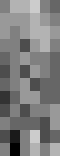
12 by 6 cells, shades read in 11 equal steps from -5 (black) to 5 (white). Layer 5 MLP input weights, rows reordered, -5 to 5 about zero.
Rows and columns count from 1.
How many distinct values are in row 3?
3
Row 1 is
0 2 2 3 0 -1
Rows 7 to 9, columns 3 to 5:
1 -2 -1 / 1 1 -1 / -2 0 0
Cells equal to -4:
1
